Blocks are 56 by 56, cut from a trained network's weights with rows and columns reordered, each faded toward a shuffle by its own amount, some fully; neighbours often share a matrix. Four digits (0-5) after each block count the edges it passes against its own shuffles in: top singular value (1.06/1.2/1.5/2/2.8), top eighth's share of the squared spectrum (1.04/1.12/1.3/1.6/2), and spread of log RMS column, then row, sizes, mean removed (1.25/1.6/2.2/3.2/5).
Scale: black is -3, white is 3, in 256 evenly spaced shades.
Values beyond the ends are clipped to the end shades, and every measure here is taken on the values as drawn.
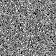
1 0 0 0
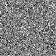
2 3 1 0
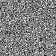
0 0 0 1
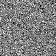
2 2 0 0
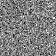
2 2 1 0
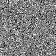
0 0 0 0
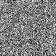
1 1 0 0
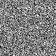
2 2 0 0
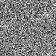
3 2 0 1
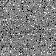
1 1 1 0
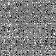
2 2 2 0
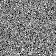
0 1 0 0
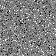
0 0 0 0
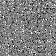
0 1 0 0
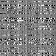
3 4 1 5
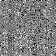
2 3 0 2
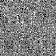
3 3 2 1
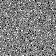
1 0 0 0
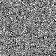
0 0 0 0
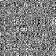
3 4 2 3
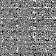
3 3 3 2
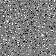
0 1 0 0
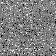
1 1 1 0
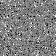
1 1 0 1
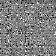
2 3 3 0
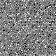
1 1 1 0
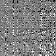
3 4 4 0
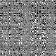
3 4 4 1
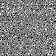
1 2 1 0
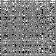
3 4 4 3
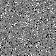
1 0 0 0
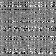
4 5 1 4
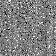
1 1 0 1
